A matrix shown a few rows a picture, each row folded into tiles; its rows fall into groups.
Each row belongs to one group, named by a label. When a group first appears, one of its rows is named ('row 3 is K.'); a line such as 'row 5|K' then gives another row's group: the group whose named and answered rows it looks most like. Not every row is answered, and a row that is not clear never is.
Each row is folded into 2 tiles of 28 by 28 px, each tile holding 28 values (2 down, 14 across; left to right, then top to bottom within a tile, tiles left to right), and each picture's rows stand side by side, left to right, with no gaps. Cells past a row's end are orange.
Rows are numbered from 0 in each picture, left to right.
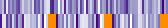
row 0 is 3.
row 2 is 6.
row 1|6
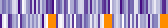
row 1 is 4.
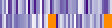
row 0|3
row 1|4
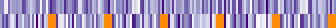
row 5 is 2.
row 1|4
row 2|2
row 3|3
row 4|3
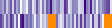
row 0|2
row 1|4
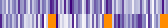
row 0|6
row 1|6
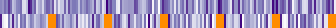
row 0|4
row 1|6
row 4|6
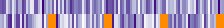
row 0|3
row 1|6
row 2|3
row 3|2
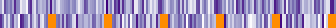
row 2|4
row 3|2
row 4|6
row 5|3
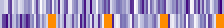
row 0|2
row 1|4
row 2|4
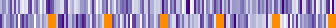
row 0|2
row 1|2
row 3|4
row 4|3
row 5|4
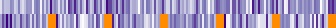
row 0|2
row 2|3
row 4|3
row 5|6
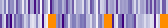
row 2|3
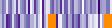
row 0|3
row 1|3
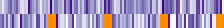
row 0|2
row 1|6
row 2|6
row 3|4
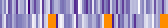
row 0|3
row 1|4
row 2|3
